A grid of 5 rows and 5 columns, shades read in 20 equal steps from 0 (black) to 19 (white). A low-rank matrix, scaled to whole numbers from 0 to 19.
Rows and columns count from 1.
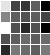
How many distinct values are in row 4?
3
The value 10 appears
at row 2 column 1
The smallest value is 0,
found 2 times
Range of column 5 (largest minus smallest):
9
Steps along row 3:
down down up down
